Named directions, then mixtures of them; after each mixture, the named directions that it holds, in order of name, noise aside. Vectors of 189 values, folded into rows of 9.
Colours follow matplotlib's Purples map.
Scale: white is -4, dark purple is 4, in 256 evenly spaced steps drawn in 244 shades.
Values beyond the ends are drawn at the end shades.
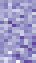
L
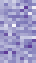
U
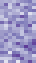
L, U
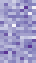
U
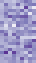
U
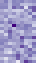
L, U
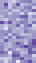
L, U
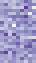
U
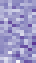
L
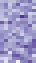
L, U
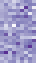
U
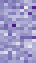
U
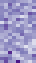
L, U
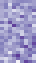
L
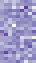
L, U
